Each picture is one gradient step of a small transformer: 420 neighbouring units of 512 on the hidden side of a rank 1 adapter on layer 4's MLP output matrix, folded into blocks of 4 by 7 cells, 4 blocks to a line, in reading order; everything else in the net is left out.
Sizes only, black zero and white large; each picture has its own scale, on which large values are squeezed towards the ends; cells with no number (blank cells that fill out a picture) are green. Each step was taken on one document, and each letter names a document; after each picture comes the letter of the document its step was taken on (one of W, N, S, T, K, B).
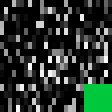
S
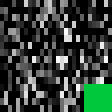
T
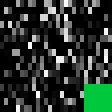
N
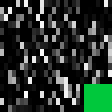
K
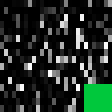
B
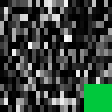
T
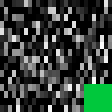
T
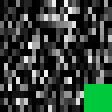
T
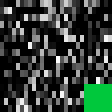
N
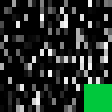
B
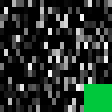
S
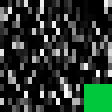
K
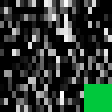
N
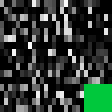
N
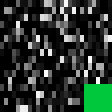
N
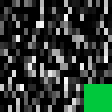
S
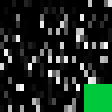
B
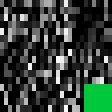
T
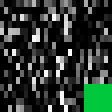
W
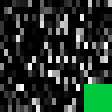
B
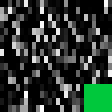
K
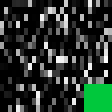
B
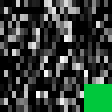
W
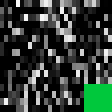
N
